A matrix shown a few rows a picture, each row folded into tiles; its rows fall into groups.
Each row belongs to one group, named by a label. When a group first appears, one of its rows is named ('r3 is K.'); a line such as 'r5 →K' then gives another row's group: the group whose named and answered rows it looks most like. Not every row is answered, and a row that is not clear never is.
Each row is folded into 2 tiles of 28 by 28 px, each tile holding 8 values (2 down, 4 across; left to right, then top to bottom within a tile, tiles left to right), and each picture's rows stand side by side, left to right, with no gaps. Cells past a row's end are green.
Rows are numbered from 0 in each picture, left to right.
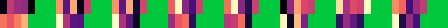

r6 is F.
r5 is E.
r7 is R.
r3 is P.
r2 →R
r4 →P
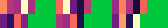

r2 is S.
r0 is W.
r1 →P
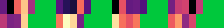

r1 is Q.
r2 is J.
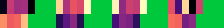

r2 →F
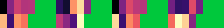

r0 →E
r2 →E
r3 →Q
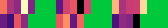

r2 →F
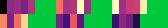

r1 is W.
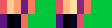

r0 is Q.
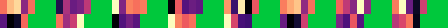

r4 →R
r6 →W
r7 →P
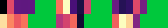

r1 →P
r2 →Q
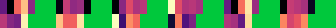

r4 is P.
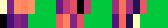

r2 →S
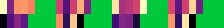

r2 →F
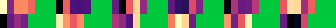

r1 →J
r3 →Q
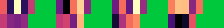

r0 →R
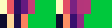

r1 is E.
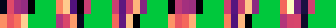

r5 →P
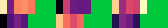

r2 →F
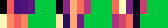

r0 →J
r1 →E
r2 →P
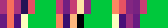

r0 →S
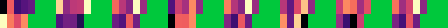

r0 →J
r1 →F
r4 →W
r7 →W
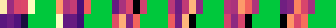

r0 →F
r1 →R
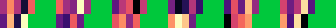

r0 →S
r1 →W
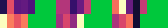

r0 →J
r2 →P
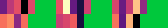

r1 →P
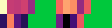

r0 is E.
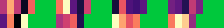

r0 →S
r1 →P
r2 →J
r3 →Q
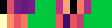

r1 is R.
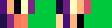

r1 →E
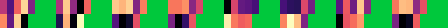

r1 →S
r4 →J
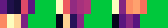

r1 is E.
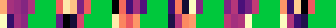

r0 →R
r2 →J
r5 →R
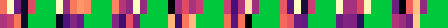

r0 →P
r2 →W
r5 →R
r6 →F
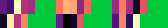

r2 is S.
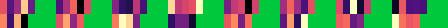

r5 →S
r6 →R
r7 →J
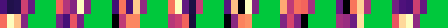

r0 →Q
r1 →W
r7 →Q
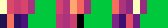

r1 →E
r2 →W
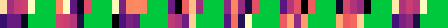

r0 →F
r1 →P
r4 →S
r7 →F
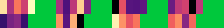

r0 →F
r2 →J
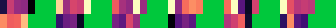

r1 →F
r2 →W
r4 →P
